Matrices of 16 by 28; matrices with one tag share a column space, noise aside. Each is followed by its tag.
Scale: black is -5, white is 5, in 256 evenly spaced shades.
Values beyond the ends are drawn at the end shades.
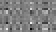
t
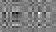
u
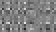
t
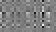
u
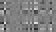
t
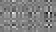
u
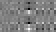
t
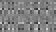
t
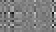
u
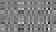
t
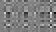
u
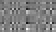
t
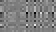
u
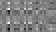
t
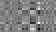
t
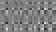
t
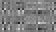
t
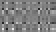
t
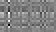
u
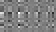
u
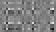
t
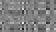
t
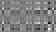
t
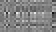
u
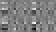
t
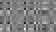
t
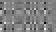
t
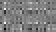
t
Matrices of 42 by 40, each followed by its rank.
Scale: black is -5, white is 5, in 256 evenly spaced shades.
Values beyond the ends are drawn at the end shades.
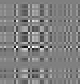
one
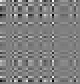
one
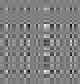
one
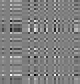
one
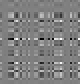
one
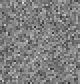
full rank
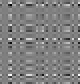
one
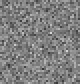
full rank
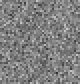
full rank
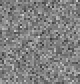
full rank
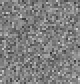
full rank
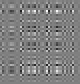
one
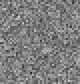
full rank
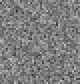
full rank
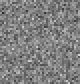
full rank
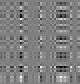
one
